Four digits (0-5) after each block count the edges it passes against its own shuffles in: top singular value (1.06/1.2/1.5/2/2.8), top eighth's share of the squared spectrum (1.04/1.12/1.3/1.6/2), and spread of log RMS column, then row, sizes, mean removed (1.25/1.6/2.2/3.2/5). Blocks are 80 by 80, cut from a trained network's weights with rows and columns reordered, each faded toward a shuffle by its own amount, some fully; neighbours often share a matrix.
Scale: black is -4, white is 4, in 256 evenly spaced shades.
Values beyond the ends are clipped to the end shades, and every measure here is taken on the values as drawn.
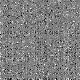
3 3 1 2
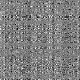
4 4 1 4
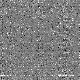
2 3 2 1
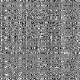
4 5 1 4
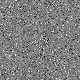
0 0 0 0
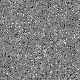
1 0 0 0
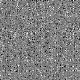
3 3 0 2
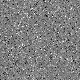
0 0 0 0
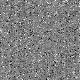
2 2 0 1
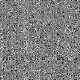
3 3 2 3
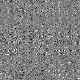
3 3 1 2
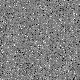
0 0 0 0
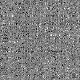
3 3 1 3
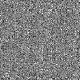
3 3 1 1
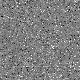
0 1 0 0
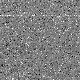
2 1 0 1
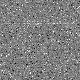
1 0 0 0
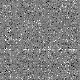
2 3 2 0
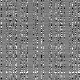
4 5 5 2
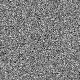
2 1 0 0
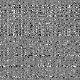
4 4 1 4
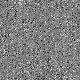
2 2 0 1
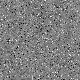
0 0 0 0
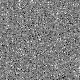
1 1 0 0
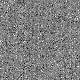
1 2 0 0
